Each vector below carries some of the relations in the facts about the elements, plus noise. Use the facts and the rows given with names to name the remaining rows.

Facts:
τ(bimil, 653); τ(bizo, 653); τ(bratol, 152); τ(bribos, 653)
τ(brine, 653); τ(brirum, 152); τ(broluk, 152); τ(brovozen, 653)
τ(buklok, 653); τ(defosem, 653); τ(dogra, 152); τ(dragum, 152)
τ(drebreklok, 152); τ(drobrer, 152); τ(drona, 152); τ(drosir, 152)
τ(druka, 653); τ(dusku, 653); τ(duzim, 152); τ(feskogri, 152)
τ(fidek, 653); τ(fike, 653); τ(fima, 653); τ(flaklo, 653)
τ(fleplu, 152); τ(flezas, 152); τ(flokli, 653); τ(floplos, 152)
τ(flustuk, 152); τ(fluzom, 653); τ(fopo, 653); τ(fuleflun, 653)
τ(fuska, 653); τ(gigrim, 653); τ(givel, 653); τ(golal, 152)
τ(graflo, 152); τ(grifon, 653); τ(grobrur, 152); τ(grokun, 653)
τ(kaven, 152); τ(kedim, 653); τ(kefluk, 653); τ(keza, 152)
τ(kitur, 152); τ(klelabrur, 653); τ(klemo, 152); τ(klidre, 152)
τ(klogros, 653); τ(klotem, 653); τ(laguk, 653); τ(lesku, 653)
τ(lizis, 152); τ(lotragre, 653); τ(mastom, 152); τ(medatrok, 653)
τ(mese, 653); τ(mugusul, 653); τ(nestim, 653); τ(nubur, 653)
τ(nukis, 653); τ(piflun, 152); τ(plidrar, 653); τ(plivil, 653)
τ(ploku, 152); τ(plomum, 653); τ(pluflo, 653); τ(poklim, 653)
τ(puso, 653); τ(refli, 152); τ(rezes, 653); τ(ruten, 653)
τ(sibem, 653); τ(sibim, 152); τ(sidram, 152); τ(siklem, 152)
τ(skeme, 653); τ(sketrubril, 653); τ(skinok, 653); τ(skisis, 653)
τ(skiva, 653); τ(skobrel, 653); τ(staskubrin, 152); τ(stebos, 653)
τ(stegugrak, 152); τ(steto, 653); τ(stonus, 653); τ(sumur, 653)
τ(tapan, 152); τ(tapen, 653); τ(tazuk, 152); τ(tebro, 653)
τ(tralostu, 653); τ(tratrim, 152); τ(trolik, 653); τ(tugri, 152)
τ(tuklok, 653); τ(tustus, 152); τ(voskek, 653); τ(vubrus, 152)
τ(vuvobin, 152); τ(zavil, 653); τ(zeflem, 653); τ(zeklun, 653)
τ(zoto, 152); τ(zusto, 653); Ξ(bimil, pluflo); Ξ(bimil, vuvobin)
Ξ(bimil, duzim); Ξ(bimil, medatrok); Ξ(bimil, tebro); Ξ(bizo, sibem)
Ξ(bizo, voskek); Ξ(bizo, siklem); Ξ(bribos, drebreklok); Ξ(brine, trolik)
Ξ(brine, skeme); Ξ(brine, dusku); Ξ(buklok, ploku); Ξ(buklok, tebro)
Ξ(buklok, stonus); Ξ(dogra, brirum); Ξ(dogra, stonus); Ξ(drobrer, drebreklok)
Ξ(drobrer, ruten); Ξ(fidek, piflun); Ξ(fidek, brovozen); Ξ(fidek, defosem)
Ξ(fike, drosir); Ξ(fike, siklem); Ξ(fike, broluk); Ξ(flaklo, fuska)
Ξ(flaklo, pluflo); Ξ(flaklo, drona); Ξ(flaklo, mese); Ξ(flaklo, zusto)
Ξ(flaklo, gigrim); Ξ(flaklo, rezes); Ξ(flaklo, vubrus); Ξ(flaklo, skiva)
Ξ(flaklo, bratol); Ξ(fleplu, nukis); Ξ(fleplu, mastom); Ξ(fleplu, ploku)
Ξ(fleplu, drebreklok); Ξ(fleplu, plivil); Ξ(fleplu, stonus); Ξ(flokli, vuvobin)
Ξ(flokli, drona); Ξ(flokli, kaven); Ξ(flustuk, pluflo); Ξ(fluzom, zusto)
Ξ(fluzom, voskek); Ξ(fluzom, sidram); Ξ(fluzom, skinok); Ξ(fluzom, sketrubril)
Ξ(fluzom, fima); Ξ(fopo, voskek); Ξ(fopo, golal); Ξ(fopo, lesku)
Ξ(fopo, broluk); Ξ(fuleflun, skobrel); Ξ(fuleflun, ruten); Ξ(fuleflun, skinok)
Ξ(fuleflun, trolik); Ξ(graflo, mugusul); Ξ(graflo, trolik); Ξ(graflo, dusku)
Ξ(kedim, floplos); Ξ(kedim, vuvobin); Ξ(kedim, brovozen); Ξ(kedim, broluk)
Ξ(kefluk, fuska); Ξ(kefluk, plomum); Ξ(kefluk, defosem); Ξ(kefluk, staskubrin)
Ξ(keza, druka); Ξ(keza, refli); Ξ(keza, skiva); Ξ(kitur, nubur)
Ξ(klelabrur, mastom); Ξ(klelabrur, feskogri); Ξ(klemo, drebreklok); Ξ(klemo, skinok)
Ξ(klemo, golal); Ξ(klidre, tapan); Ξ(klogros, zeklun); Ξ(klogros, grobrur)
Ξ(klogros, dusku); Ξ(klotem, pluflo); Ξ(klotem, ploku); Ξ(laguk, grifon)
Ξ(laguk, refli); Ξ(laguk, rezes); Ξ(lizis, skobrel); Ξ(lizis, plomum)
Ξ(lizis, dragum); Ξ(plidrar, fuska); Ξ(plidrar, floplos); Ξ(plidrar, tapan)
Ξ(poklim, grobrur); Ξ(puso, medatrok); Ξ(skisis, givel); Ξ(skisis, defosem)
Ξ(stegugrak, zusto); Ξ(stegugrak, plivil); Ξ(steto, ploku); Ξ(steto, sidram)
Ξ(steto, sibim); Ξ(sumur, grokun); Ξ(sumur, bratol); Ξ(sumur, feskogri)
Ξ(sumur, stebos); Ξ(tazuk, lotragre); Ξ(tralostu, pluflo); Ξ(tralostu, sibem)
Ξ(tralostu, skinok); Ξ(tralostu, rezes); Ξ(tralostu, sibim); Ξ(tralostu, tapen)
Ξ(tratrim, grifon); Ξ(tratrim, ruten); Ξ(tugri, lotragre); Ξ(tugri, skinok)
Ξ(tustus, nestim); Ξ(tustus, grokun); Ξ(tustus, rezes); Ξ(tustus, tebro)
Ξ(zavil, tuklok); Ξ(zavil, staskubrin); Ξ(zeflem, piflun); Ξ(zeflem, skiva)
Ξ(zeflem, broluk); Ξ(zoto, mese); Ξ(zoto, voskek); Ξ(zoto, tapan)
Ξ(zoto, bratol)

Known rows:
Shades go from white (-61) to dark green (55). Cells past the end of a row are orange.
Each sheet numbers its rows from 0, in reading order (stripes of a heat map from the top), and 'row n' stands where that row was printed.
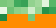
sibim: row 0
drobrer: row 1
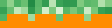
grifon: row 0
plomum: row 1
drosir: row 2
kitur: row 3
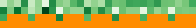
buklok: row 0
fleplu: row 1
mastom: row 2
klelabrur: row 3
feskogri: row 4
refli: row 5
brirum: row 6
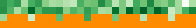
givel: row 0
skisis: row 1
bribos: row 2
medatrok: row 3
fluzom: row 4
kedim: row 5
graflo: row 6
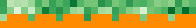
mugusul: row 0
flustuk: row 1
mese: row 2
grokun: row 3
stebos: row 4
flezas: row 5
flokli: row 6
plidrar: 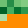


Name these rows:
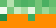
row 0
drebreklok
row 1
golal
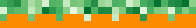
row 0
kaven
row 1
klemo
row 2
ruten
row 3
kefluk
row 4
lizis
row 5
bratol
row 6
floplos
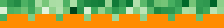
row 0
vubrus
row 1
skobrel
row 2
tustus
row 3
piflun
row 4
defosem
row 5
klidre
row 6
skiva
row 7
fuska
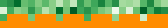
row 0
vuvobin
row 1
nubur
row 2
tralostu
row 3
gigrim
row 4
grobrur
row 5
fidek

